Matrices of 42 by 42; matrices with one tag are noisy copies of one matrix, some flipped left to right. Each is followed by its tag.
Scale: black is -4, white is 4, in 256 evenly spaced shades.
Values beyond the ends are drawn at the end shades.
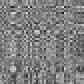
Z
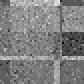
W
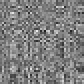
Z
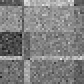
W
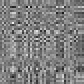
Z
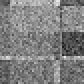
W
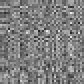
Z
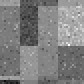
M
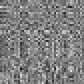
Z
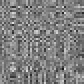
Z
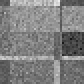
W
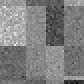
M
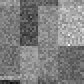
M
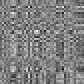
Z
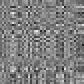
Z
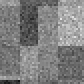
M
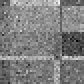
W
